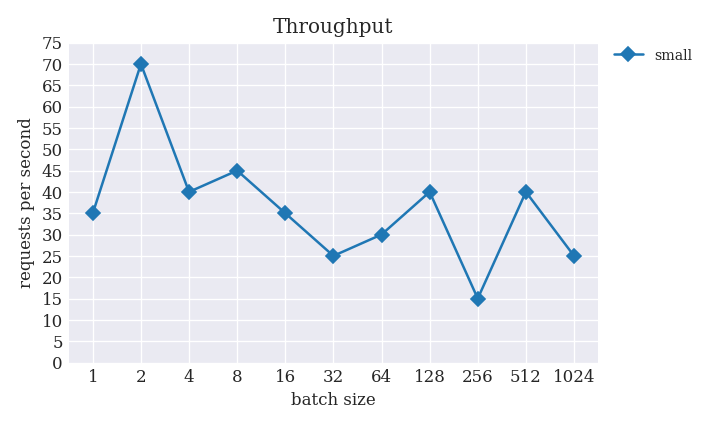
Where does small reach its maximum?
2
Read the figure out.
Title: Throughput
x-axis: batch size, ticks 1 2 4 8 16 32 64 128 256 512 1024
y-axis: requests per second, ticks 0 5 10 15 20 25 30 35 40 45 50 55 60 65 70 75
Legend: small
Values:
small: 35 70 40 45 35 25 30 40 15 40 25
